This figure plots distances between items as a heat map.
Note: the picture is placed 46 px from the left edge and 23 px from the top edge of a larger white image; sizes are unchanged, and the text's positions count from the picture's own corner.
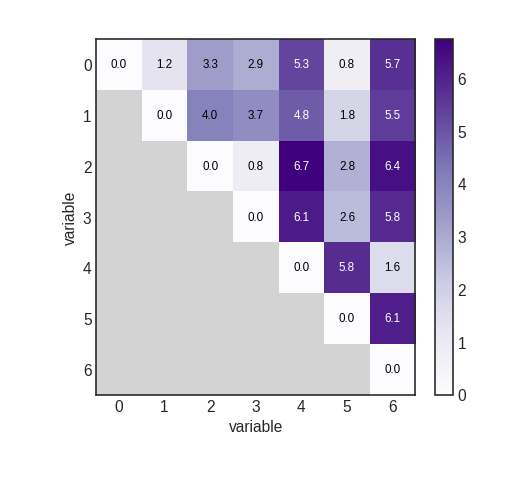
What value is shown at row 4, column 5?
5.8
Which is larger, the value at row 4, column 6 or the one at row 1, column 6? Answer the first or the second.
the second
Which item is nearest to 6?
4
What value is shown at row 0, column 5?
0.8
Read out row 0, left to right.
0.0 1.2 3.3 2.9 5.3 0.8 5.7
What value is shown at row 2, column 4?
6.7
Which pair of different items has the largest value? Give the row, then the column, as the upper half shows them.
2, 4
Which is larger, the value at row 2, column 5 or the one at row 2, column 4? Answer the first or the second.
the second
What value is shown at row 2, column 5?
2.8
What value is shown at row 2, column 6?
6.4
